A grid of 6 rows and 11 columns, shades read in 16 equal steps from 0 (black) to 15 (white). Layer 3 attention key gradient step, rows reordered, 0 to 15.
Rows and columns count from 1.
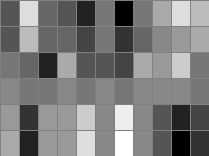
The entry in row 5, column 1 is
9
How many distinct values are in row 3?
8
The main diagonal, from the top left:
5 11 2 8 12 8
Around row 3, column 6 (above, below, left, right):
7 8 5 4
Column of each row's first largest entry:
2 2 10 1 7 7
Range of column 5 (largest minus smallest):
11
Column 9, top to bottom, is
10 8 9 8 5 5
